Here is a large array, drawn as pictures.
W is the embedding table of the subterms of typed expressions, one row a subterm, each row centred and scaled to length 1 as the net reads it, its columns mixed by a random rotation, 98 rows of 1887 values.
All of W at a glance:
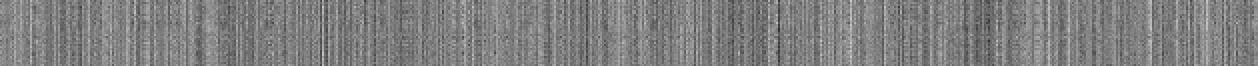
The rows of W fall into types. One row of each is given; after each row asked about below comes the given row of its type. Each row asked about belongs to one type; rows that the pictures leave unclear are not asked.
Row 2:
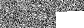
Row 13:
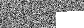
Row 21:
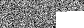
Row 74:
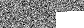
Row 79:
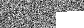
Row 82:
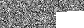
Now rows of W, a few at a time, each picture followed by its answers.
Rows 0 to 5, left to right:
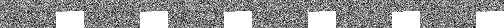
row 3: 74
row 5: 21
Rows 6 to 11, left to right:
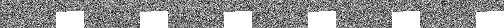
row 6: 13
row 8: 2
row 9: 79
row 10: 74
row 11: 74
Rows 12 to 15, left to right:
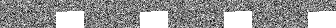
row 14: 2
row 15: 74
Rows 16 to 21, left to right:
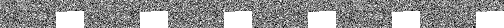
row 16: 2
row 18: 74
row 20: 2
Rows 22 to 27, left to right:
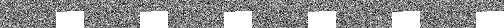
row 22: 74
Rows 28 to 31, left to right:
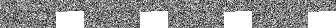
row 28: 2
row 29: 74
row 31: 79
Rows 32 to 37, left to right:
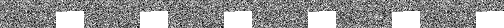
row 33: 21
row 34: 21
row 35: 74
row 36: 2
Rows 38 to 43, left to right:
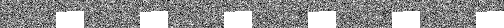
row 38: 13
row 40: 21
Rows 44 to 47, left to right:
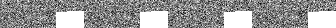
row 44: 13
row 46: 79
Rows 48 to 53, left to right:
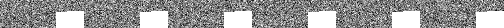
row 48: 13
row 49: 79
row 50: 82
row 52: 82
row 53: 2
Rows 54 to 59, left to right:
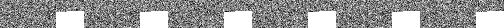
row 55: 13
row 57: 82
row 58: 13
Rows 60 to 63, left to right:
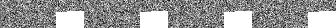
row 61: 82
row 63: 79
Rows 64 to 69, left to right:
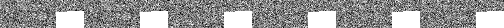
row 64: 2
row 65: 2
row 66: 21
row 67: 13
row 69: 13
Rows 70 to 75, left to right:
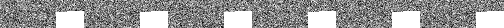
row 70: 2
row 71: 13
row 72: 21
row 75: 13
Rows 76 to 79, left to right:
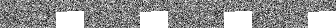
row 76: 2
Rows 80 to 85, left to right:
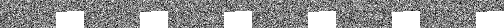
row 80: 79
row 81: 79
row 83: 79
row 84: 2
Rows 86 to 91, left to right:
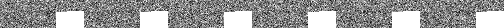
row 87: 74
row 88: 13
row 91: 82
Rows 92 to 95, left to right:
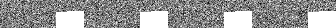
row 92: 13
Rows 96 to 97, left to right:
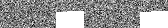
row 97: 79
